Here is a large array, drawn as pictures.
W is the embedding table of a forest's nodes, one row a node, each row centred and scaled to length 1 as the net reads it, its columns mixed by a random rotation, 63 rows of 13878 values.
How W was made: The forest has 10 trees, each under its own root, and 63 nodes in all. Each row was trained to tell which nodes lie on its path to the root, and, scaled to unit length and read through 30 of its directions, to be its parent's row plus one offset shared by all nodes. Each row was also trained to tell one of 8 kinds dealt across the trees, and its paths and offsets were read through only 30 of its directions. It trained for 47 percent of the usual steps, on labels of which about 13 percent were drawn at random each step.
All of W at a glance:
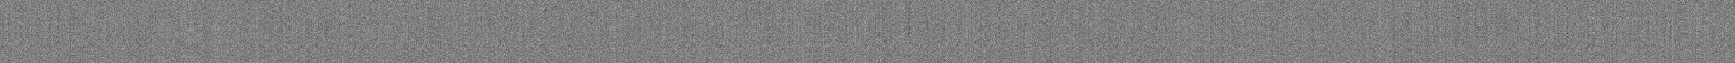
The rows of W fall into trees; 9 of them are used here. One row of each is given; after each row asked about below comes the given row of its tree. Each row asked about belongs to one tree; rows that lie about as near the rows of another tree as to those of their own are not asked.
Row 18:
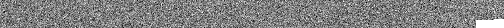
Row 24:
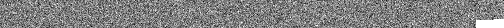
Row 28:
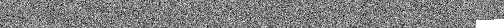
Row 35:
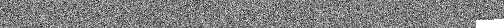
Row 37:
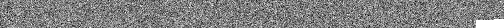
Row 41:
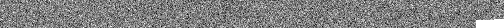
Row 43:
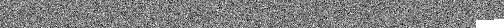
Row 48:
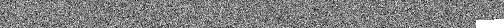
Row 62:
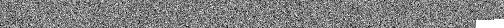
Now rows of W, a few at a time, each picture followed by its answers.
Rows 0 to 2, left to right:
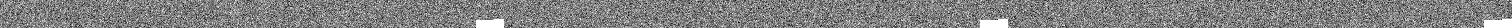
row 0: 35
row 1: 43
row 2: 43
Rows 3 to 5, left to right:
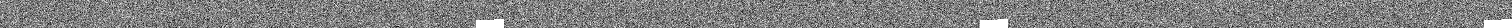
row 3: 28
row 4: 37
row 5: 18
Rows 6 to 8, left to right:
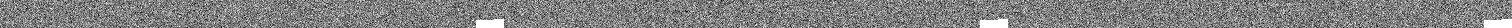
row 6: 35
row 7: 37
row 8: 37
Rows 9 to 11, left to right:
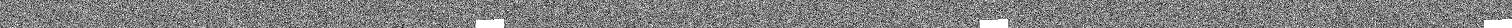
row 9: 28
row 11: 18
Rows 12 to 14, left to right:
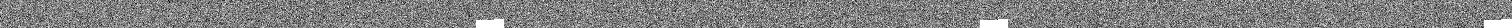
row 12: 43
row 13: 28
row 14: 24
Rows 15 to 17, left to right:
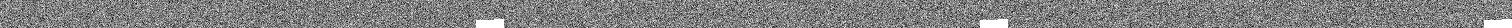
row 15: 43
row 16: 41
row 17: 18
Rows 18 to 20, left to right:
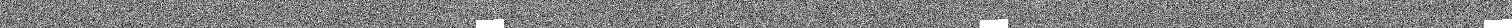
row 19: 37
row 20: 62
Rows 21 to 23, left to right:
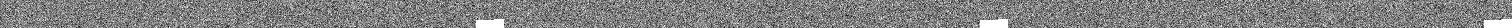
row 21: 48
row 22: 28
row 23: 24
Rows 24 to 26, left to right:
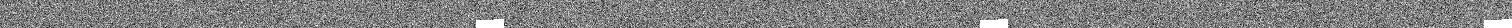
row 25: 62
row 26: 37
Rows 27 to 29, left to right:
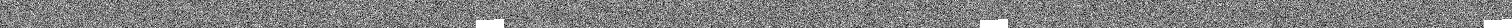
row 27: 37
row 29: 37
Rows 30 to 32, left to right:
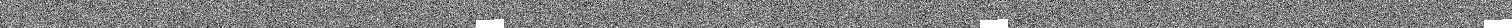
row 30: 28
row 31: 35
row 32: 18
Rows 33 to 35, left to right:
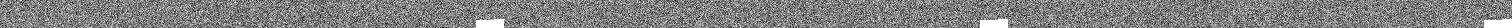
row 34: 62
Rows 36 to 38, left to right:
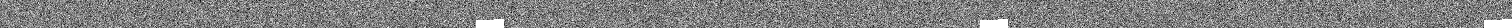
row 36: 37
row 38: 35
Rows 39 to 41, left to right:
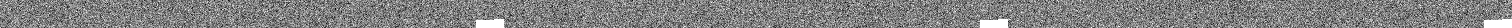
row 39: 28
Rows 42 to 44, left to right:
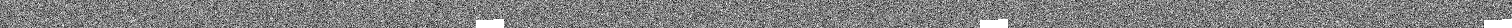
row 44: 35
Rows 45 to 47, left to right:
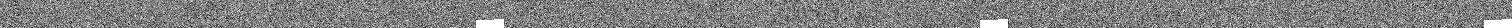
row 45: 35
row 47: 24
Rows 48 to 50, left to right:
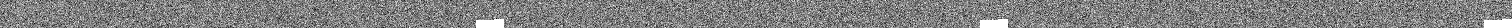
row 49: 18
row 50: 28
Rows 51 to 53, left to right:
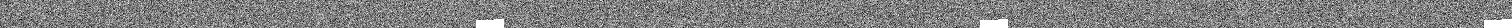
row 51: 24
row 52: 18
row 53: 35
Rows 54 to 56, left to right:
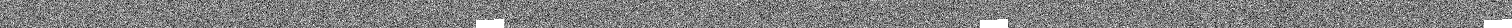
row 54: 43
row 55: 18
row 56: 28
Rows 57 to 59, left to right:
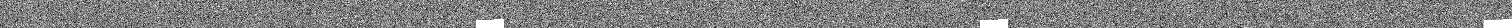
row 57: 62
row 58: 35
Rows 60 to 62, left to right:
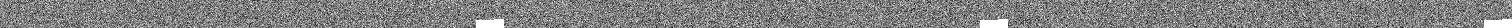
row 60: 41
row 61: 48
